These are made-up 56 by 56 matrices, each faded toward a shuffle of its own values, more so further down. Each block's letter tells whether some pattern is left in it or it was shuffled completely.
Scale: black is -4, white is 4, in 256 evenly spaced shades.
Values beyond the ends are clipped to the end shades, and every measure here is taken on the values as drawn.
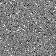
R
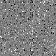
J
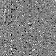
J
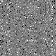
J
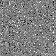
J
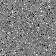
R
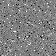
R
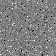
R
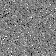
R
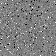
R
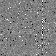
J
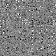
J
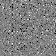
J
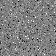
R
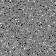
R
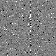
J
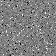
R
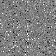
J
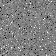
R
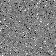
R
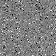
J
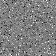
R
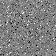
R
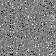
J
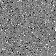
R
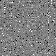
J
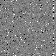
J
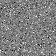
R
